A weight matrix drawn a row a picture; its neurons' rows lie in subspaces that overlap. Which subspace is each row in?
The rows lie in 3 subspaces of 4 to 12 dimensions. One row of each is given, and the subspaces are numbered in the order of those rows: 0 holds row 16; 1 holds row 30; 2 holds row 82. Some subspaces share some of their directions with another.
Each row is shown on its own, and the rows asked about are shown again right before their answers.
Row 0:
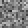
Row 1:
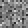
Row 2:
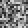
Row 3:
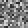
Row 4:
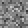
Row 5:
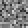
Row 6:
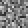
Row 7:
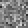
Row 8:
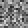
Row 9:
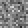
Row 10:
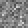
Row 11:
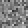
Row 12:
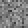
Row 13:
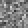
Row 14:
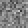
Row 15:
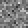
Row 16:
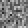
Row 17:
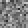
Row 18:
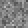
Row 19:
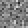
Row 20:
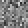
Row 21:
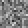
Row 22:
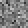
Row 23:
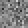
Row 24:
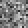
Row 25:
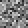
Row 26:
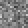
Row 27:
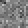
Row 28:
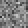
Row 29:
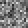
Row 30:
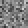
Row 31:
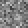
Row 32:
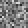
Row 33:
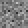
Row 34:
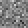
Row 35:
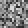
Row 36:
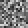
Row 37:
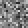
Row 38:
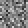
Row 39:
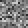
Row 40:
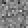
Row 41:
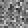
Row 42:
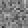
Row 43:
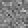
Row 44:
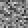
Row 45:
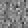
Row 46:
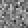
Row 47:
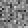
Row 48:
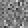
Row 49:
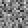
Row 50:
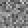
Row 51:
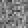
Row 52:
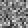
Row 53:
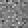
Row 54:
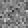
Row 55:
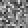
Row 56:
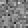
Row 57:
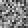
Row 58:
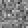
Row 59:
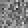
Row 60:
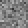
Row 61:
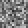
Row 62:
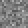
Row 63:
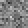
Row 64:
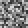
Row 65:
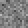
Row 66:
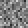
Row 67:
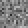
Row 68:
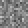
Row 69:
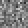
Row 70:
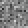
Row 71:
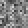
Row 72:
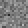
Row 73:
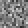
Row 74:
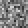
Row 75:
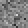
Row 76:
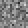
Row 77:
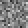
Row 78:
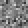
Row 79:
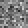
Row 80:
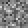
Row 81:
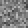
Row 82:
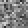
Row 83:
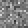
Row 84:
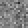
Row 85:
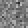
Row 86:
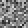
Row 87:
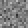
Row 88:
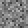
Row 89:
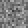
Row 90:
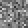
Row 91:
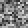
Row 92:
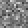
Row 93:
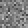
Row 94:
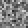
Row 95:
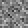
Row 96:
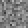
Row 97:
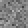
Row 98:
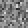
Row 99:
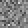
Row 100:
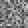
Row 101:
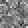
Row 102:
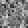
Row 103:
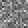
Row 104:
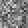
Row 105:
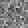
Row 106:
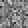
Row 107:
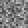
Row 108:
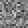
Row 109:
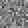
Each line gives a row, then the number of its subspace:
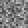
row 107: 1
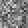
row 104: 2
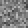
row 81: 1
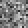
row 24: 0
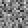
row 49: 1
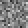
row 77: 2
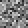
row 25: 2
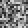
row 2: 0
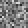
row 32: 1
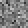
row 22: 2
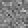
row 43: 0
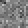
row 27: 2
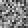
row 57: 2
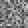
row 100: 2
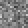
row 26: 0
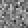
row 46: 0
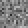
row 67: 0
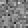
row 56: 2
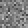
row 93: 2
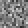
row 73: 1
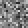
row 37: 0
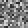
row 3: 2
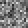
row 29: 2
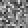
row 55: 2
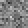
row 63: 2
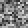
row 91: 2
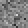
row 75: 2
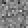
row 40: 2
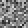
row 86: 2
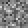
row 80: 2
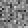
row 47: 0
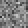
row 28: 1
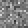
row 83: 0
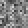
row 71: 2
